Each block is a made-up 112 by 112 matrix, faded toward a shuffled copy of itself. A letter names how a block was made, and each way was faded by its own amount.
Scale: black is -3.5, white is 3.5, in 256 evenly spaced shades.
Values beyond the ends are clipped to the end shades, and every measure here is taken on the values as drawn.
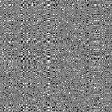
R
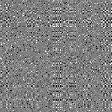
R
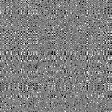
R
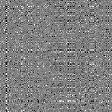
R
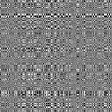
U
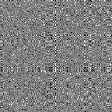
R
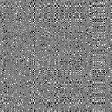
R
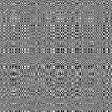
U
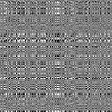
U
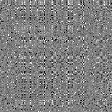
R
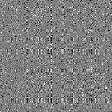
R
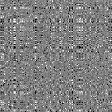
R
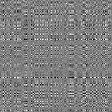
U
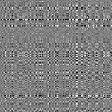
U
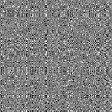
R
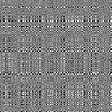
U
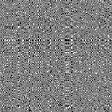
R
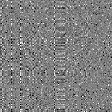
R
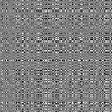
U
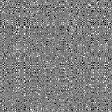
R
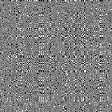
R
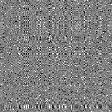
R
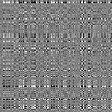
U
